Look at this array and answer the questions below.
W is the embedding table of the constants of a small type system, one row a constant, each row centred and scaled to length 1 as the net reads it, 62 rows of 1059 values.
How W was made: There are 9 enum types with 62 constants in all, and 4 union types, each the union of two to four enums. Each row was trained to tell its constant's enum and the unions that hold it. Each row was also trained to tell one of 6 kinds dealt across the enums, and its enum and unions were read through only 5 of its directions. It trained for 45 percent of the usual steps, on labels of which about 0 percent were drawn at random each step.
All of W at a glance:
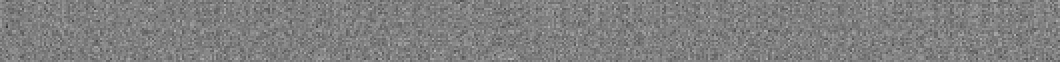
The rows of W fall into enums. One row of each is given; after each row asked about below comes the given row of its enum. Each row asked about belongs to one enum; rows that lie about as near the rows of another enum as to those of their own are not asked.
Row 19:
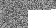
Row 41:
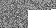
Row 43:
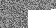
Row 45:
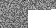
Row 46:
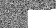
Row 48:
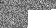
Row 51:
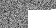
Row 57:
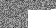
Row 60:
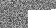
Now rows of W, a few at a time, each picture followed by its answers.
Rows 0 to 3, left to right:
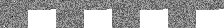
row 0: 57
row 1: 19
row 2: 46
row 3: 51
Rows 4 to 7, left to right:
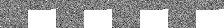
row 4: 48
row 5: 43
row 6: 48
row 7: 43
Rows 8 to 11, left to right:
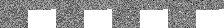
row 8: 19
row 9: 19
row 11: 46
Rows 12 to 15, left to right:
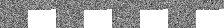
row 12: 43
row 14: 46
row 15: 45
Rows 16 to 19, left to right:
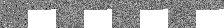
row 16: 41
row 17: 48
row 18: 46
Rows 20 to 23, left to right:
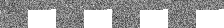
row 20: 43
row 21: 43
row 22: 60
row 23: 19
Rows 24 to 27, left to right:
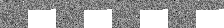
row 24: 19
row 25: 60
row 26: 57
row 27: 60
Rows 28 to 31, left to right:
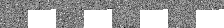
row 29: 41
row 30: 48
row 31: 48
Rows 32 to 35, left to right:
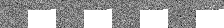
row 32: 57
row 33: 57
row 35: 19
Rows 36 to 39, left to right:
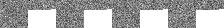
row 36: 19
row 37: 60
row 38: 43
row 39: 46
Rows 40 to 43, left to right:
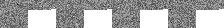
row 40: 45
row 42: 46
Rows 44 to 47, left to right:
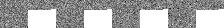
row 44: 43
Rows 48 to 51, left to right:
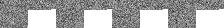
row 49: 41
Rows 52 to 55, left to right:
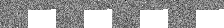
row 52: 57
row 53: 60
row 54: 45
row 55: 57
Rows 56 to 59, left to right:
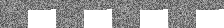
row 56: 48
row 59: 57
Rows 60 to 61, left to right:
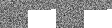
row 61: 48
